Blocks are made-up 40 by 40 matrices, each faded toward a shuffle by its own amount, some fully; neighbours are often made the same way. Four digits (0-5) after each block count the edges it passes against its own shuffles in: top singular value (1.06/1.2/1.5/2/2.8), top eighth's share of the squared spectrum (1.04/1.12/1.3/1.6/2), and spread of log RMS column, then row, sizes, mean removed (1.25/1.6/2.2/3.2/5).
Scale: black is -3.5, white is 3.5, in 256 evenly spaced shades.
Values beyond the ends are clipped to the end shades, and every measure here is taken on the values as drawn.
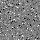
0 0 0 0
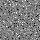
0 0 0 0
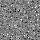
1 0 0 0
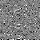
3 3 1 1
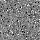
0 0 0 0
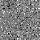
3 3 0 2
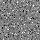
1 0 0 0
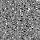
2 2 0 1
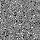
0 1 0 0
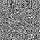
3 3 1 1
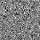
2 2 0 0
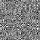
3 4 2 2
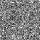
3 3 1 1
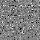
1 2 1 2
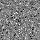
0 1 1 0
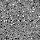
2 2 1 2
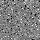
0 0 0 0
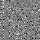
2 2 2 2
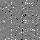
3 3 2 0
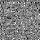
3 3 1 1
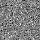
1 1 0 0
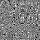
3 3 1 2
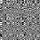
4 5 3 3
